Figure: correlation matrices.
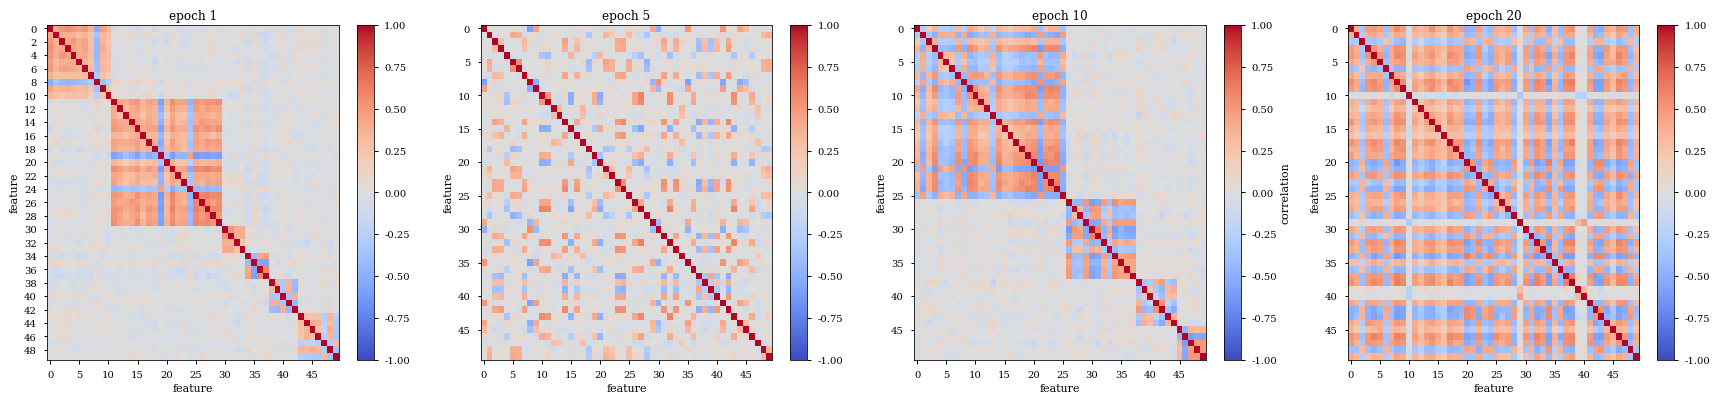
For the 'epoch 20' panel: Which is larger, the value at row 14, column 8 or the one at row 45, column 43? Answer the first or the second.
the first
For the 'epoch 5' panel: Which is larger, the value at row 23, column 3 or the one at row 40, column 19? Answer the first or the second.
the first
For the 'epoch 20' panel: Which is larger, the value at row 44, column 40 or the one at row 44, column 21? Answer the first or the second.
the first
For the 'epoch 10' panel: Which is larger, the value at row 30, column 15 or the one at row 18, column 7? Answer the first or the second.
the second
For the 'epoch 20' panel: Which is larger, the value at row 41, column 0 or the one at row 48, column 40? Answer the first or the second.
the first
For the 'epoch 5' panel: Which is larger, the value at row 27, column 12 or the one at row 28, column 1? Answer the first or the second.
the first
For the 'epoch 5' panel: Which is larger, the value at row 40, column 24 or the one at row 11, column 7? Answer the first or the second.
the first
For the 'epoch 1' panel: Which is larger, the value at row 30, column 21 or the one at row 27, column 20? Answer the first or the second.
the second
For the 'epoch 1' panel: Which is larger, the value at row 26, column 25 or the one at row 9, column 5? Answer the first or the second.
the first
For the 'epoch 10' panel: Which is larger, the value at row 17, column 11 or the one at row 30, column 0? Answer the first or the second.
the first
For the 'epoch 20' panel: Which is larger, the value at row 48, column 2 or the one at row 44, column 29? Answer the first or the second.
the first
